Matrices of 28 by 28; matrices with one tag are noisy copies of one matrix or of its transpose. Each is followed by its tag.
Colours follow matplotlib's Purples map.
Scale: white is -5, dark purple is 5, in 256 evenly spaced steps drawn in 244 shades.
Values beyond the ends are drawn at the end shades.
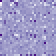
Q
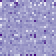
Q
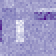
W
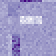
W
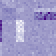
W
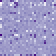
Q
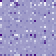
Q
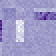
W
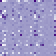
Q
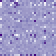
Q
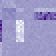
W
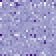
Q
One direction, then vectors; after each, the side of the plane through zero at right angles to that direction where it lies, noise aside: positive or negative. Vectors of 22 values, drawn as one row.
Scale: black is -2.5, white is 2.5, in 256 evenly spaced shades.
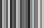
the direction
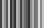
positive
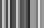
positive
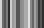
negative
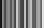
positive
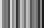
negative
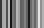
positive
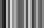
negative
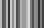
negative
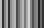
negative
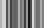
positive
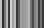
negative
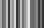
negative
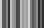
negative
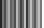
positive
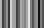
negative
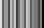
negative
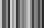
negative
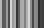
negative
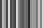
positive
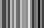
negative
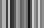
positive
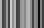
negative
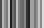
positive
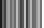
positive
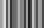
positive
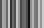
positive
